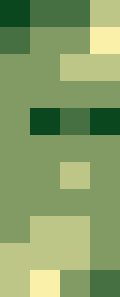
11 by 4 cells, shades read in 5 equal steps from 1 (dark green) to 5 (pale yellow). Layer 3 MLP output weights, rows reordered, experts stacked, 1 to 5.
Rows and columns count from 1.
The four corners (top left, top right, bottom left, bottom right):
1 4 4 2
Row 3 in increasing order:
3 3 4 4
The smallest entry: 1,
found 3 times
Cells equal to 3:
24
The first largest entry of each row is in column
4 4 3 1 1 1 3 1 2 1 2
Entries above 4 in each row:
0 1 0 0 0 0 0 0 0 0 1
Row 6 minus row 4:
0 0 0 0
